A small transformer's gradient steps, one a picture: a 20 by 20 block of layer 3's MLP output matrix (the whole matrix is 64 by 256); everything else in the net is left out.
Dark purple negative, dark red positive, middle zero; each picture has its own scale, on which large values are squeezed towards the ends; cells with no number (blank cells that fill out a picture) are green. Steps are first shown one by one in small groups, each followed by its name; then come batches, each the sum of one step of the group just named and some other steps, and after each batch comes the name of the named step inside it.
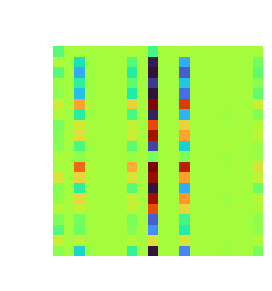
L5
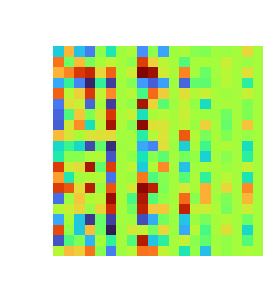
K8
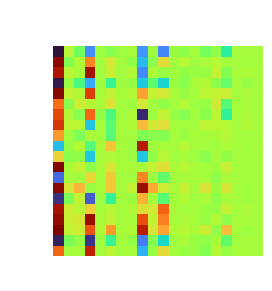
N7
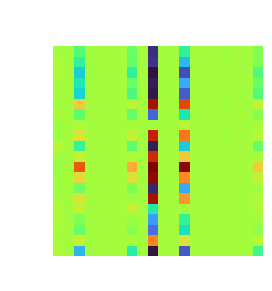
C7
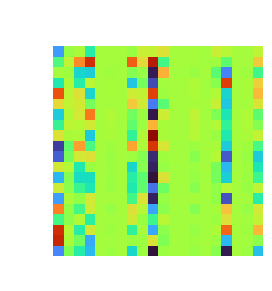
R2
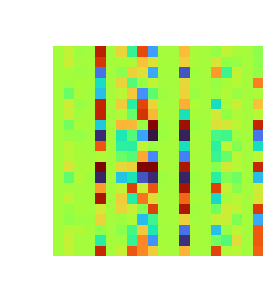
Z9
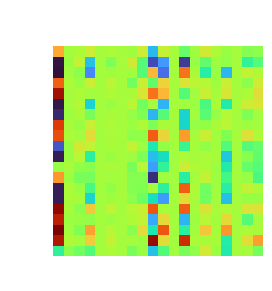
R2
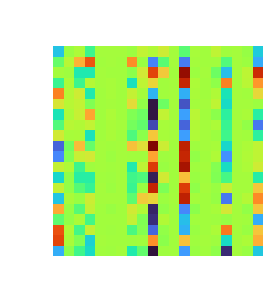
R2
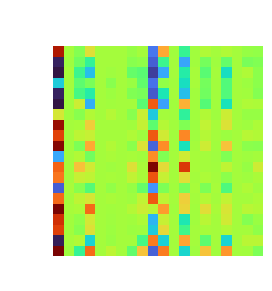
C7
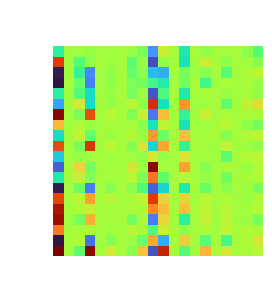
L5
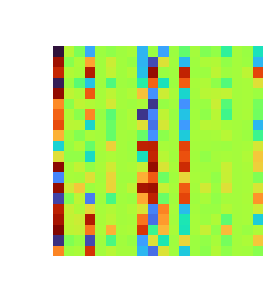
N7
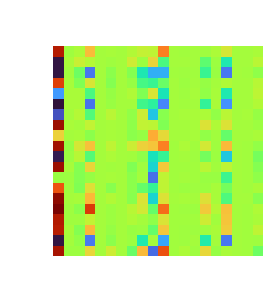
R2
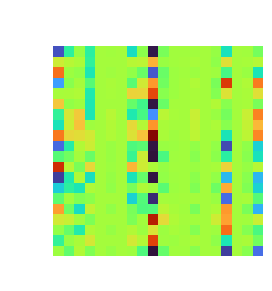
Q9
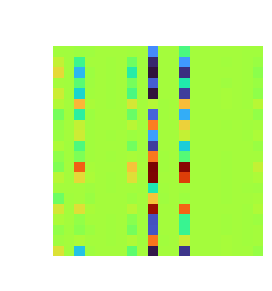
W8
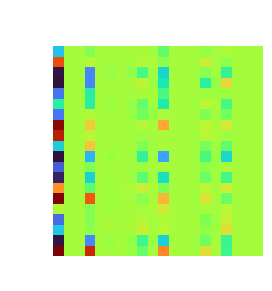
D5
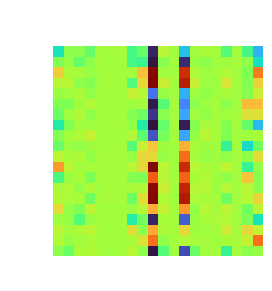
Q9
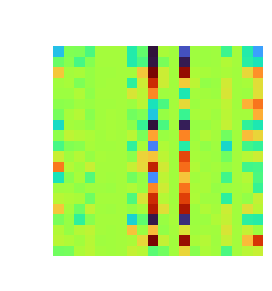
Q9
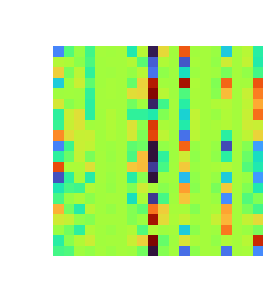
Q9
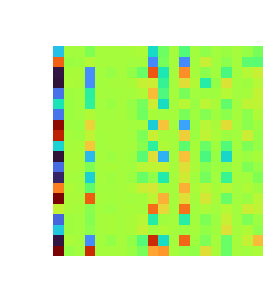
D5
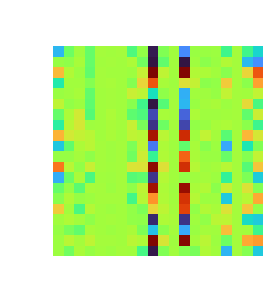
Q9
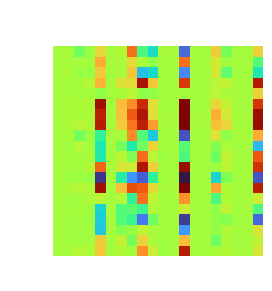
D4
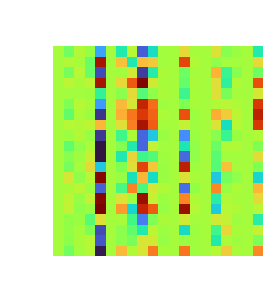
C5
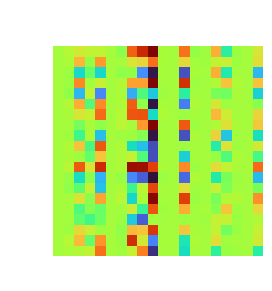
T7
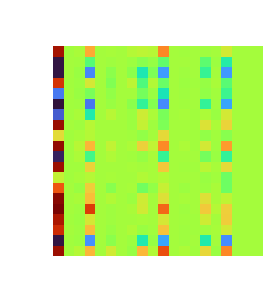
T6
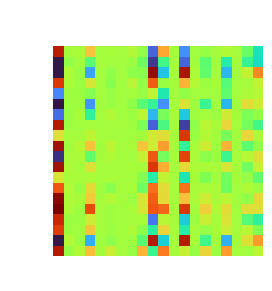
T6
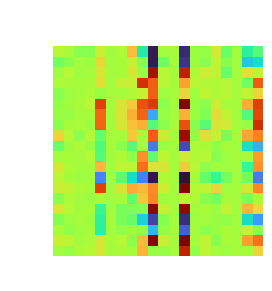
D4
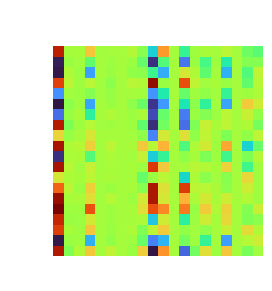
T6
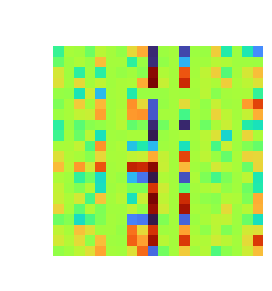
T7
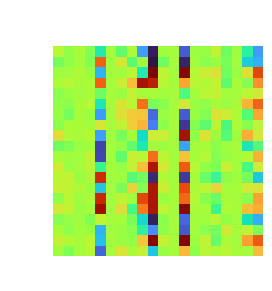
C5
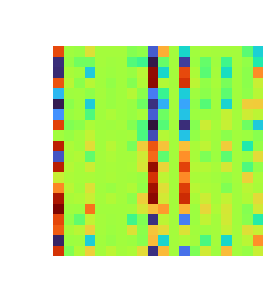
T6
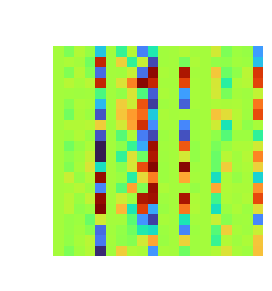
C5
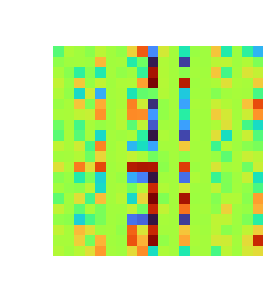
T7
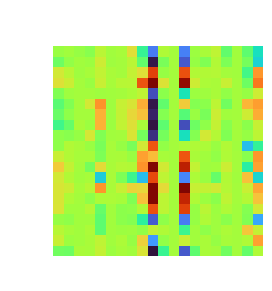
D4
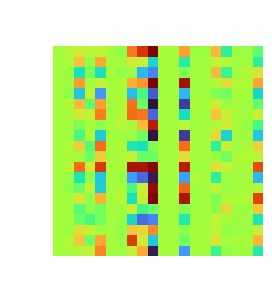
T7
